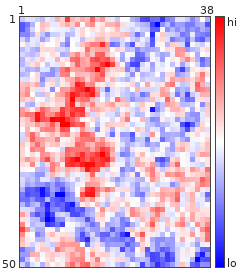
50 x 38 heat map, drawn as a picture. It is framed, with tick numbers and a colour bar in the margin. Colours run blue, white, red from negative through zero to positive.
The values follow a bell shape. Neither half mirrors the other. The middle left is the ninth with the highest average. No single row or column stands out from its neighbours. The field is mottled with small blotches. Overall the values sit about 50% of the way up the scale.
